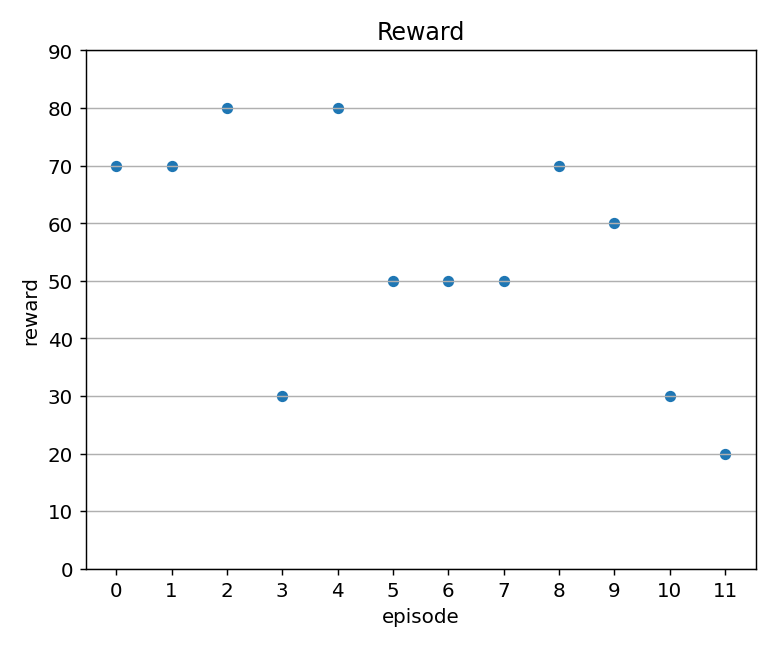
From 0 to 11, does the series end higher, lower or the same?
lower
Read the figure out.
Title: Reward
x-axis: episode, ticks 0 1 2 3 4 5 6 7 8 9 10 11
y-axis: reward, ticks 0 10 20 30 40 50 60 70 80 90
Values:
70 70 80 30 80 50 50 50 70 60 30 20
